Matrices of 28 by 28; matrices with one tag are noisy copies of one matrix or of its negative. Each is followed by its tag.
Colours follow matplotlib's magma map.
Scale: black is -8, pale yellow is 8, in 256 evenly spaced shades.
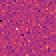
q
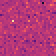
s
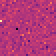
q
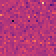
s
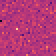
q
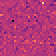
s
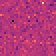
s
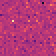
s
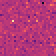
s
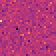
q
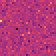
q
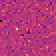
q
